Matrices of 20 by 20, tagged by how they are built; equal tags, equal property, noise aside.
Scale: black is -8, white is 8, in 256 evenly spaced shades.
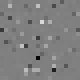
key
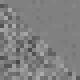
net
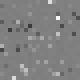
key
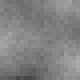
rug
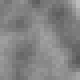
rug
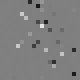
key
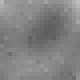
rug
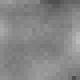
rug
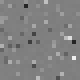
key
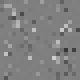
key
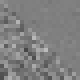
net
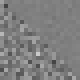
net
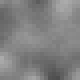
rug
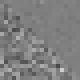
net
